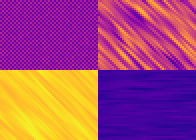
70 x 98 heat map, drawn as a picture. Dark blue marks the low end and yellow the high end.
It is made of 2 by 2 panels. Panel 1,1: low, checkered. Panel 1,2: middling, slanting down to the right, strong in contrast. Panel 2,1: very high, slanting down to the right, faint in contrast. Panel 2,2: very low, streaked across, faint in contrast.
